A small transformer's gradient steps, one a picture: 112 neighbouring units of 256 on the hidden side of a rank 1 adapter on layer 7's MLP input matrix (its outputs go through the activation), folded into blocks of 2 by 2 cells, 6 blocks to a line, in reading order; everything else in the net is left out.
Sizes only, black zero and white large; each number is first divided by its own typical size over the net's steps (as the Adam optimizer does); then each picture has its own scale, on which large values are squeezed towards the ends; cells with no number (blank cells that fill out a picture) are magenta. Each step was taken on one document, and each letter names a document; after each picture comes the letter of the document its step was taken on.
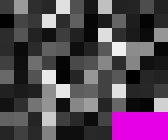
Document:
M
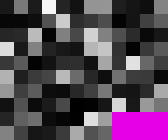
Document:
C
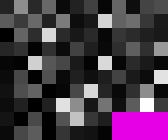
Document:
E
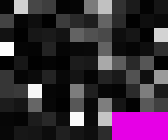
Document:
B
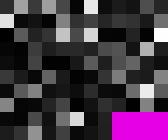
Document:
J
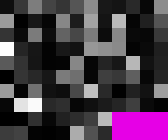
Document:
C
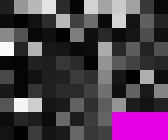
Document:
C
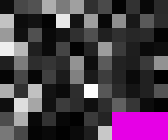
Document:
C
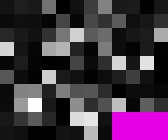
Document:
B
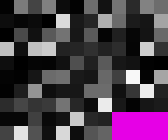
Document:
J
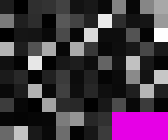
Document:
J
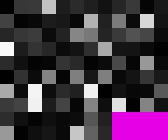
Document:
C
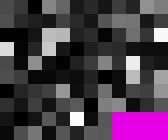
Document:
J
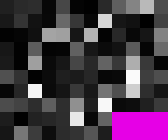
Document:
J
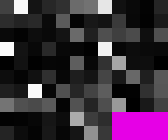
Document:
B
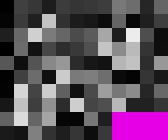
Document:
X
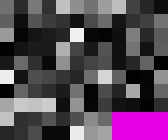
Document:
M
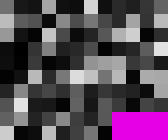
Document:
M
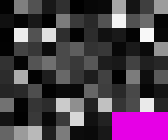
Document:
E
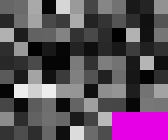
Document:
M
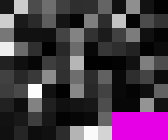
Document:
C
